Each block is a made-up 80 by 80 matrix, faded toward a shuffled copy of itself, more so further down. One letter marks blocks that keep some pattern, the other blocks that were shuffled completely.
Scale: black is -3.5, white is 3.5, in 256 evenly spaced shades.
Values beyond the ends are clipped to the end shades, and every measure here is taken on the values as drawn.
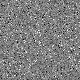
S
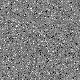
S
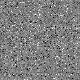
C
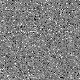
C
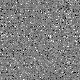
C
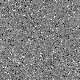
S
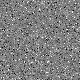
S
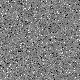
S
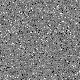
S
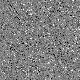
C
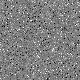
S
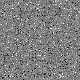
C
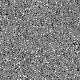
S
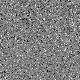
C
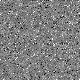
C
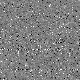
C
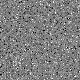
C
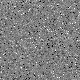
S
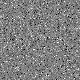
C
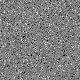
S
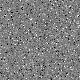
S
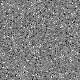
C
